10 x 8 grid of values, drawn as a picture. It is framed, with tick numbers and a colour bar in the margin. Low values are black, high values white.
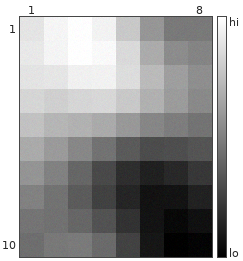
The ninth with the lowest average is the bottom right. Values rise toward the top left. Values change most from cell to cell in the centre. No row or column stands out. No lone cell stands out from its neighbours. The ninth with the highest average is the top left. Overall the values sit about 50% of the way up the scale.
